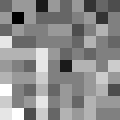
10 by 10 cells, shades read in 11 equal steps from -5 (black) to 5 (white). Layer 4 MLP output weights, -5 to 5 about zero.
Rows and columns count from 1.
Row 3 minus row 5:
-3 -1 -2 -4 0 2 -2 1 2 0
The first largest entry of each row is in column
2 1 9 1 4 4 4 1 4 2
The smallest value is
-5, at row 2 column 2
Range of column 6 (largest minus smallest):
6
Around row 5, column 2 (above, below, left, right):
-1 0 2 2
